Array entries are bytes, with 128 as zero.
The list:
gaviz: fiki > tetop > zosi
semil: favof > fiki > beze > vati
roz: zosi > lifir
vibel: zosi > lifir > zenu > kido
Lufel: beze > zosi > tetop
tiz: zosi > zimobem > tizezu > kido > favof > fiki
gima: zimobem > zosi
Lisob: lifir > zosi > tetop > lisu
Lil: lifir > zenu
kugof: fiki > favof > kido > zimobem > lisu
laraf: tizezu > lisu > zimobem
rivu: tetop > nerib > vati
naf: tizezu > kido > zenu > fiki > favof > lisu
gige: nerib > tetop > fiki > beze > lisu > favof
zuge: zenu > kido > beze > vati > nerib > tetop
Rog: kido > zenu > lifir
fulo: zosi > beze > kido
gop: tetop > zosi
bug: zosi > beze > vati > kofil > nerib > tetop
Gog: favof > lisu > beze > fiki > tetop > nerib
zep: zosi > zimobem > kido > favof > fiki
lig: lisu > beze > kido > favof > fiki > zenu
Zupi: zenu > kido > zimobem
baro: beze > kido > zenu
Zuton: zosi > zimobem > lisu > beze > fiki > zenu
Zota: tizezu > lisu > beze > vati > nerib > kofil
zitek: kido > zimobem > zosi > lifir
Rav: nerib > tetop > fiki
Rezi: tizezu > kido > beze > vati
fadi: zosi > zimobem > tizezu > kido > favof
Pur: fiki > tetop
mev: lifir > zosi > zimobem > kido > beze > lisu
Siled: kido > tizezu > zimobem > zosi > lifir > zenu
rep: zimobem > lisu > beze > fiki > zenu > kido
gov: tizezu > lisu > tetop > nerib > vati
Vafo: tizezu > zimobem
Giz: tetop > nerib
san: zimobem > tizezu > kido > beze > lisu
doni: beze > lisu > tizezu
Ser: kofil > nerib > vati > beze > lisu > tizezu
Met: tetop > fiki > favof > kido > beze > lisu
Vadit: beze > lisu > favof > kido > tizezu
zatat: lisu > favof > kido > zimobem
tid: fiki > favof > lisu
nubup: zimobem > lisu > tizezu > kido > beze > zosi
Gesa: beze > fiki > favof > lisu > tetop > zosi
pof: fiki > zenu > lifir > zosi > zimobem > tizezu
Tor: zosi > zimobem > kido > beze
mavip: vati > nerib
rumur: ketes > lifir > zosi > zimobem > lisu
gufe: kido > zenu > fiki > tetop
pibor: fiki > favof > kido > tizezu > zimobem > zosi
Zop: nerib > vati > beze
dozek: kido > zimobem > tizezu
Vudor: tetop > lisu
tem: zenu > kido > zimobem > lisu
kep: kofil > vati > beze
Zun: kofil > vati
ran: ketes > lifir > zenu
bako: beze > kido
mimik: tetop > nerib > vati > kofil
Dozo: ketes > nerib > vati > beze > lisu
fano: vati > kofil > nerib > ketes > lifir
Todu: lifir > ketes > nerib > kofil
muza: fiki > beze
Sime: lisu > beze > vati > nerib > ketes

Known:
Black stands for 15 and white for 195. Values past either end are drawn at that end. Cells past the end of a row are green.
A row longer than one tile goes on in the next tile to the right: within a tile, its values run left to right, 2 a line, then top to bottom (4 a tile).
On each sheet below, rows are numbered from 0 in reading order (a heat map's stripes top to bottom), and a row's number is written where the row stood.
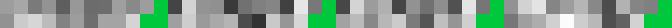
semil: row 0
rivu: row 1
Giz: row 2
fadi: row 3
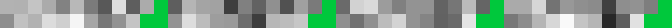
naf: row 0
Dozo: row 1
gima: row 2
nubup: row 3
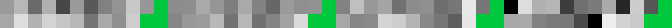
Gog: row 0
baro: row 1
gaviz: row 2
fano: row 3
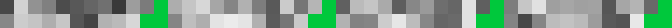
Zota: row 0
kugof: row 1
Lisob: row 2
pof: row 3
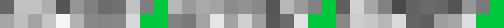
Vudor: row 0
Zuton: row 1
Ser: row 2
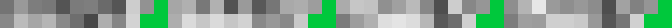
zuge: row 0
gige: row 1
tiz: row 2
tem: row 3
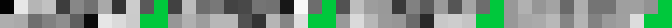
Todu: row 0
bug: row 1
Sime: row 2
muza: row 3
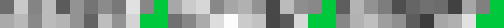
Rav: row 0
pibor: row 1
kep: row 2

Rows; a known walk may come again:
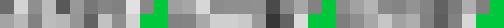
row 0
Rav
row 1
mev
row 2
fulo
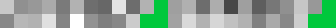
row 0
lig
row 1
Gog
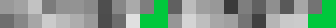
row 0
Tor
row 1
Dozo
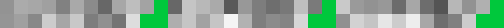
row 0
gufe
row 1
Vudor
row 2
Met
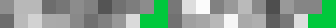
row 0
Rezi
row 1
dozek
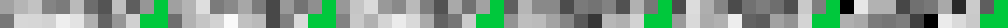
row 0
Vadit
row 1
san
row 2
zatat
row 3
Zop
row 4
gov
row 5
fano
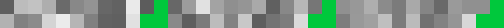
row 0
Lisob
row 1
vibel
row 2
baro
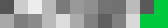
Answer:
rumur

